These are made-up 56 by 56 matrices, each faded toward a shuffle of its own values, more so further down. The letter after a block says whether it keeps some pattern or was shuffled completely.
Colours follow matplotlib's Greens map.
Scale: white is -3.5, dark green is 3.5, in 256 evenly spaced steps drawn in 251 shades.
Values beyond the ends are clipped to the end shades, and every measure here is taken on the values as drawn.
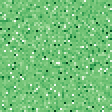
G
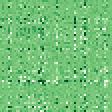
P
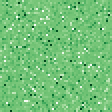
G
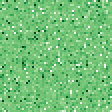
G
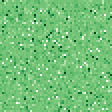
G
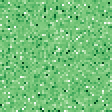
G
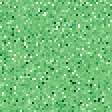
G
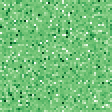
G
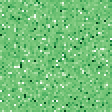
G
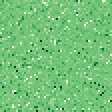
G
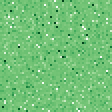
G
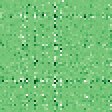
P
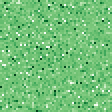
G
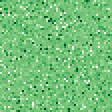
G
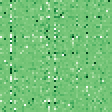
P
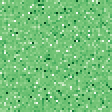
G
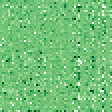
P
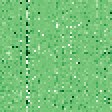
P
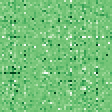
P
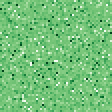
G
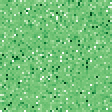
G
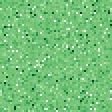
G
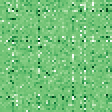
P
